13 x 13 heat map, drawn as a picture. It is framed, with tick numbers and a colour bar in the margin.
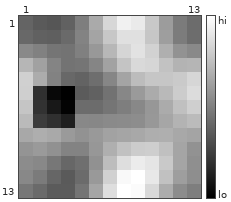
Ninth with the lowest average: middle left. Roughest part: middle left. Odd patch: lower, in the middle left.
